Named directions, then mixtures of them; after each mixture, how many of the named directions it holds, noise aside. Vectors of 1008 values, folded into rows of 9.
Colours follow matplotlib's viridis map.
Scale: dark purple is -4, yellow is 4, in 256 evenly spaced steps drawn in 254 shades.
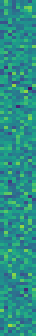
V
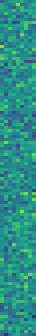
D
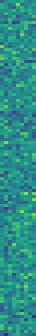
one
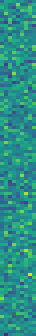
two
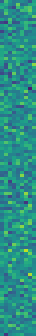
two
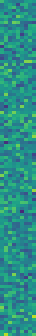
one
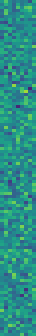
one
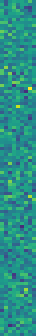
one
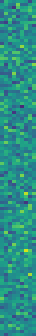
two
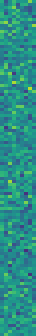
two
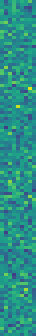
one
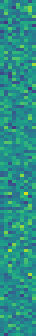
two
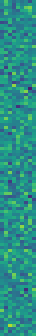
one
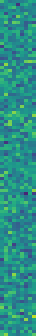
one
